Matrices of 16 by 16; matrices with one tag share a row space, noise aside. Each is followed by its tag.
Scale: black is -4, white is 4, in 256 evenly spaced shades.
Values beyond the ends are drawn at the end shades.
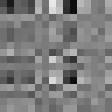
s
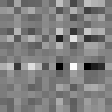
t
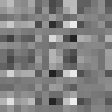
s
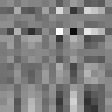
t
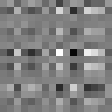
t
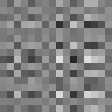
t
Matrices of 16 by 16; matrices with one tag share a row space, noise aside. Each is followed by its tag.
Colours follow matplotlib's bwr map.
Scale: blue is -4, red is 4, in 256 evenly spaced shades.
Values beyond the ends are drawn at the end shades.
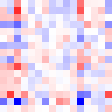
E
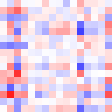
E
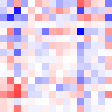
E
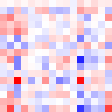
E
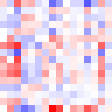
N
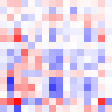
N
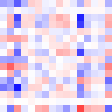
E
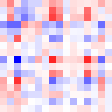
N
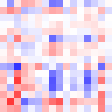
N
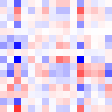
E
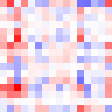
E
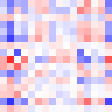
E
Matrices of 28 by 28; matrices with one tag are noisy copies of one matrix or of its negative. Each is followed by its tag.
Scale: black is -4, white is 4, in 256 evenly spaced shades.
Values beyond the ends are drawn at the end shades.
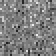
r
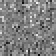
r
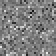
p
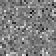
p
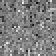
r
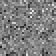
p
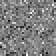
p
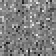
r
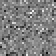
p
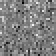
r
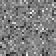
p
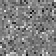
p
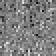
r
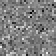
p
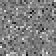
p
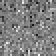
r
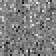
r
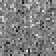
r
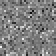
p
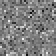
p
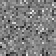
p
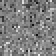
r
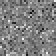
p
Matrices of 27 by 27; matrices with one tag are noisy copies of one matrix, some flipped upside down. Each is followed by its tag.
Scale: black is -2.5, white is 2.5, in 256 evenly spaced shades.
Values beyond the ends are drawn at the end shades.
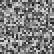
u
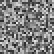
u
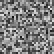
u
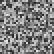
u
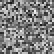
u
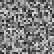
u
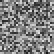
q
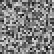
u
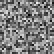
u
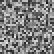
u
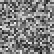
q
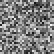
q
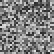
q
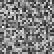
u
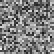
q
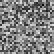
q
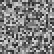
u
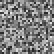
u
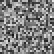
u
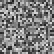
u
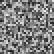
u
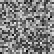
q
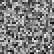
u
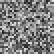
q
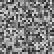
u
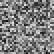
q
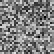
q
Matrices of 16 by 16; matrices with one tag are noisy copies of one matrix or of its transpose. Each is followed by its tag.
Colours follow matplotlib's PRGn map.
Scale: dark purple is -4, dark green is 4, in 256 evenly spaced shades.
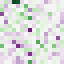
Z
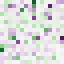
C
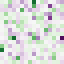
C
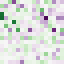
Z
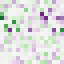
Z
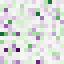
C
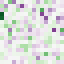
Z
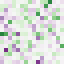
C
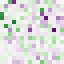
Z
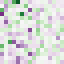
Z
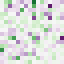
C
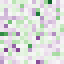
C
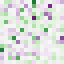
C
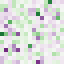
C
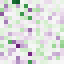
Z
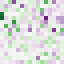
Z
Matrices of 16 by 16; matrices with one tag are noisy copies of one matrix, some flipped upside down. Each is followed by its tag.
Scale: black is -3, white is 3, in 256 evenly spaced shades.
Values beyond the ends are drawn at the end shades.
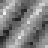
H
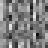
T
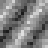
H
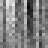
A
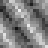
H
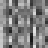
T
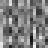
T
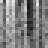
A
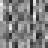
T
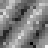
H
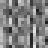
T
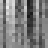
A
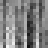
A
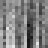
A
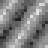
H
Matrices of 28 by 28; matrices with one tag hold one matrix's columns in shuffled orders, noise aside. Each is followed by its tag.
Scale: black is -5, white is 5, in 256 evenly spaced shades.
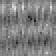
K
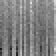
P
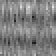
K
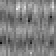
K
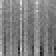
P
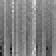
P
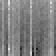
P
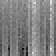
P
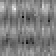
K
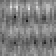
K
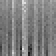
P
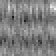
K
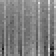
P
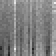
P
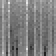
P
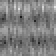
K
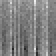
P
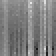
P
